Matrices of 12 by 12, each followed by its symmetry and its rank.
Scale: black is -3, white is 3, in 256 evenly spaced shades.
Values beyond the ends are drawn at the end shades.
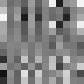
neither, rank two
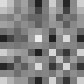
symmetric, rank two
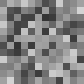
symmetric, full rank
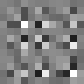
symmetric, rank two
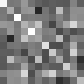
symmetric, full rank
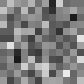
neither, full rank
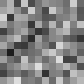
neither, full rank
